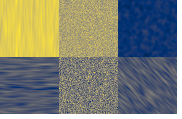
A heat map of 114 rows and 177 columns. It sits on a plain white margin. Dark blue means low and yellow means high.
It is made of 2 by 3 panels. Panel 1,1: very high, streaked downward, faint in contrast. Panel 1,2: high, fine-grained. Panel 1,3: very low, blotchy, faint in contrast. Panel 2,1: low, streaked across. Panel 2,2: middling, fine-grained, strong in contrast. Panel 2,3: low, slanting down to the right.
